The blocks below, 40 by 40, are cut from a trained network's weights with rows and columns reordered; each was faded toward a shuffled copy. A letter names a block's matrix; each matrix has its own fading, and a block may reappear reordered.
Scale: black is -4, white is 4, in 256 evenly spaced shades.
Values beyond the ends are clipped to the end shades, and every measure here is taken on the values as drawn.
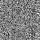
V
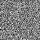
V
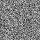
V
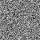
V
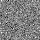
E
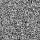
V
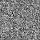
V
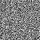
V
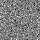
E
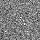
E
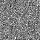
E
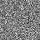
V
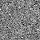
E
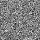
V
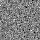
E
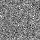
E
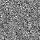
E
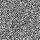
V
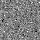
E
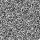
V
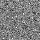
E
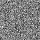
V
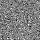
E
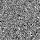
E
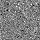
E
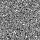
E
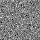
E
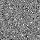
E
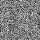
V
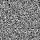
E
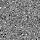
E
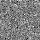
E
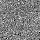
E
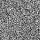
V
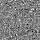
E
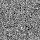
E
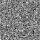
V
